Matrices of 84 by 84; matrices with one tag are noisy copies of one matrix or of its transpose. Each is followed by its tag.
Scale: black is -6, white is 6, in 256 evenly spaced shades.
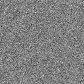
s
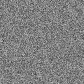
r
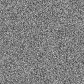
s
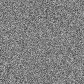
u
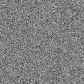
r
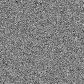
r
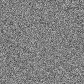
u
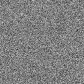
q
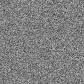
q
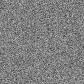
q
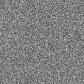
q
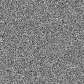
r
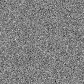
q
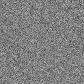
u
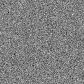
q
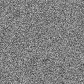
s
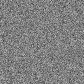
r
